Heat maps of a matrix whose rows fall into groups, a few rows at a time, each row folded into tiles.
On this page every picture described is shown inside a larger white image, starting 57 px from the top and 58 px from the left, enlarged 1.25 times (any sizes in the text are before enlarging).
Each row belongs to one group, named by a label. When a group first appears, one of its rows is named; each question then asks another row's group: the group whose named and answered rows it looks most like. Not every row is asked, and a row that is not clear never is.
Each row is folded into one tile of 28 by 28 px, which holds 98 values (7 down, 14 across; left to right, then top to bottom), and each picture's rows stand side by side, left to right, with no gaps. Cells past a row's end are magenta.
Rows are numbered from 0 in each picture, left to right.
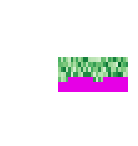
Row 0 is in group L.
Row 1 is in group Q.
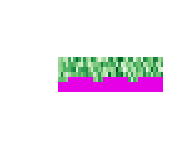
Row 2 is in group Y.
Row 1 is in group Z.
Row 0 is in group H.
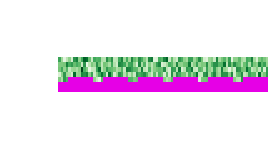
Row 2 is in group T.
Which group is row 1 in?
L
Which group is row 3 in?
Y
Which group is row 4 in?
Z
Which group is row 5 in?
L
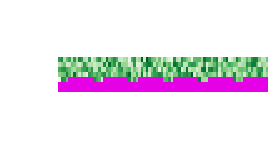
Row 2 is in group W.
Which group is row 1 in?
W
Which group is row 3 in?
Q
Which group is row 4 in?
L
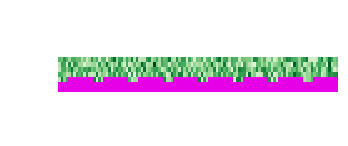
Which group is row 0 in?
H
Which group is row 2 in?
Y
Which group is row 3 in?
L
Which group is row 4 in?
Y
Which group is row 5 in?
T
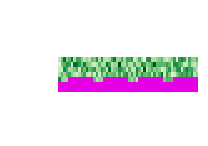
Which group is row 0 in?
W
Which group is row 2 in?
Y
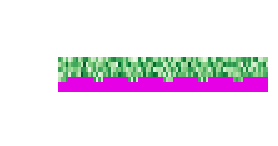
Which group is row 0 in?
Z
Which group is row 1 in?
Q
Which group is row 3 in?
Y
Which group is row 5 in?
T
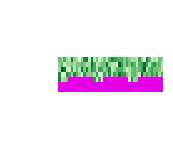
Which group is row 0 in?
L
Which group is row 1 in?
Q
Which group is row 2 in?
H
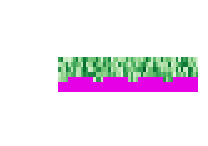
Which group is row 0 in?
Z
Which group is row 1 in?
T
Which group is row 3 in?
W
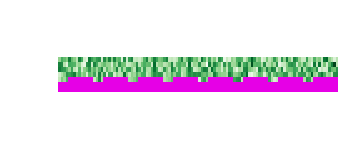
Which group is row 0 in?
T
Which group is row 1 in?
T
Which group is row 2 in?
Z
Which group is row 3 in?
Z
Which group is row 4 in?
T
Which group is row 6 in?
L
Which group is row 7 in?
T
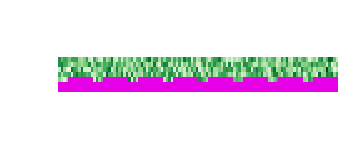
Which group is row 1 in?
H
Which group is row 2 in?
Y
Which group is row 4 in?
W
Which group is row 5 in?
H
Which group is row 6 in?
L
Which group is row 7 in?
Z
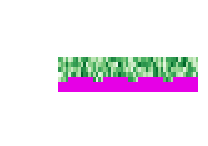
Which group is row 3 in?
W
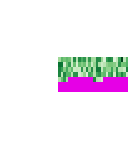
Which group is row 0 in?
T
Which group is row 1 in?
L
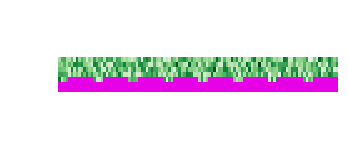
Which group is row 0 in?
W
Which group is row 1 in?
L
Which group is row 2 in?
H
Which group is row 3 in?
Q
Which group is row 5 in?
Y
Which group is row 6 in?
H
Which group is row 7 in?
Q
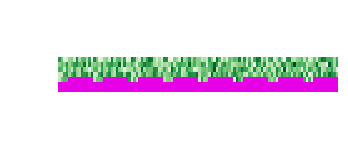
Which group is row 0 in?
Z
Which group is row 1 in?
Z
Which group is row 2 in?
W
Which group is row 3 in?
Z
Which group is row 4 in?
H
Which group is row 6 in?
Y
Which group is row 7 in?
Q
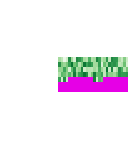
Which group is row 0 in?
Q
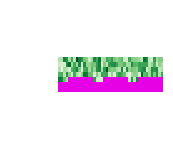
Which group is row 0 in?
W
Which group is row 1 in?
L
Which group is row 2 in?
H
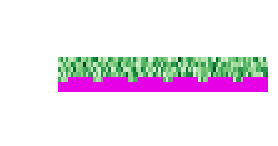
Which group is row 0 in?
Y
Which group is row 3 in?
Q
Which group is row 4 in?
H
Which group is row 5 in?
T
